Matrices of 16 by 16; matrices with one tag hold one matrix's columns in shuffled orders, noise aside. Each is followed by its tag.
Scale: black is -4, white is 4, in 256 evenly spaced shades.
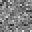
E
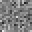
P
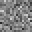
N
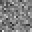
E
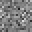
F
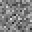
N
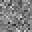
E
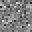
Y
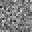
F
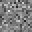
Y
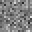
P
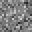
N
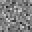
N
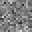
P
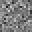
Y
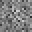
F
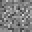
F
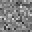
N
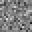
N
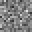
F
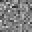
Y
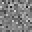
Y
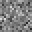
N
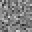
E
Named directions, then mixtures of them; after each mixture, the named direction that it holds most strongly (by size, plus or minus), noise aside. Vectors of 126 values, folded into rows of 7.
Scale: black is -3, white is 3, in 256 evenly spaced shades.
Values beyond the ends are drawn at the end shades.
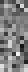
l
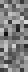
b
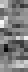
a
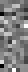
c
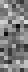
b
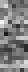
a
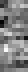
a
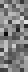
b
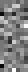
c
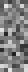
l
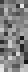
l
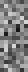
b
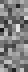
b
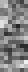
a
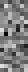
b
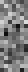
b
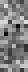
b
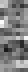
a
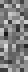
b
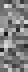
b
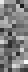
l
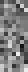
l
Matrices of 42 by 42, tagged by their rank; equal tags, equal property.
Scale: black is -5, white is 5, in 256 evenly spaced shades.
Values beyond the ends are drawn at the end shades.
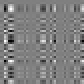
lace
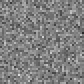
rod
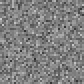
rod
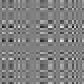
lace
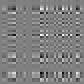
lace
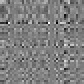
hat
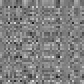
hat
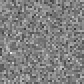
rod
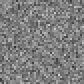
rod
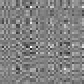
hat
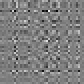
hat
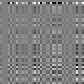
lace
